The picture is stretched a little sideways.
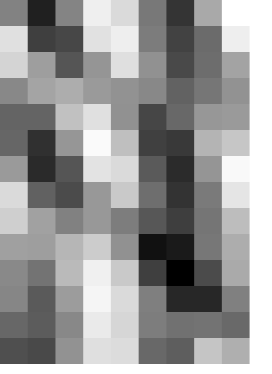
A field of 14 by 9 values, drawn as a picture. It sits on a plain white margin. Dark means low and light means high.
The bottom right is the ninth with the lowest average. The bottom left is the calmest part. There is no overall slope. Upright stripes repeat 2 times across the table.
